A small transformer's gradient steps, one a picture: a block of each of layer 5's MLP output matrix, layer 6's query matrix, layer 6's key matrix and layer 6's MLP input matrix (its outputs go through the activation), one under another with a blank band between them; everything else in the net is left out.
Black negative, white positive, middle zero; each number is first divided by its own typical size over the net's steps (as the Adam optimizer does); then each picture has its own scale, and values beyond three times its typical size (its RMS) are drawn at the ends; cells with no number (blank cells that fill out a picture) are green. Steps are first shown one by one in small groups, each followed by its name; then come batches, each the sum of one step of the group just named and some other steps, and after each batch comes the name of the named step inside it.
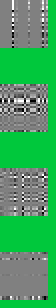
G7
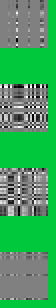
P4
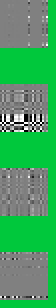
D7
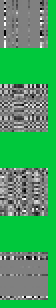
P4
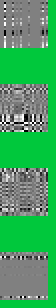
D7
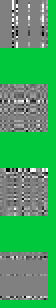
G7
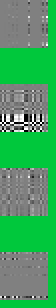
D7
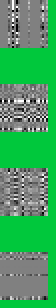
G7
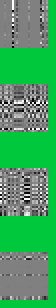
G7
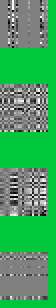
G7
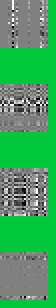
G7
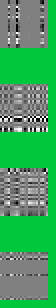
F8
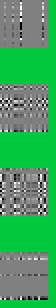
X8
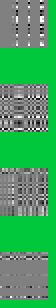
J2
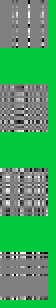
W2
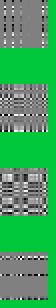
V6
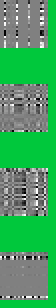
W2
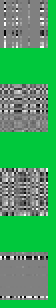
W2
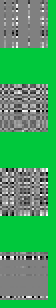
W2
